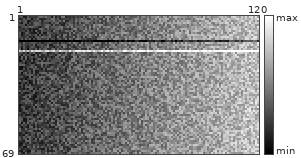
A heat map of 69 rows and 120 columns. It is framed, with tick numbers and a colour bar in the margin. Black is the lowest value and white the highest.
Odd lines: rows 13 and 18. Average level on the scale: 50%. Stripes: none. Slope: up to the right.
